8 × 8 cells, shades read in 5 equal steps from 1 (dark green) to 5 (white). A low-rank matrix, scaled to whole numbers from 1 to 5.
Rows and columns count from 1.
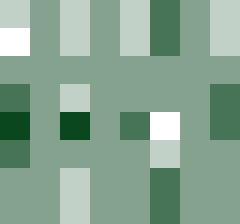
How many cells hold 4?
11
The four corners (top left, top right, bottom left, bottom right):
4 4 3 3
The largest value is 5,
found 2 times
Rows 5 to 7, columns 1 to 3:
1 3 1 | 2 3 3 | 3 3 4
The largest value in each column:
5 3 4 3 4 5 3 4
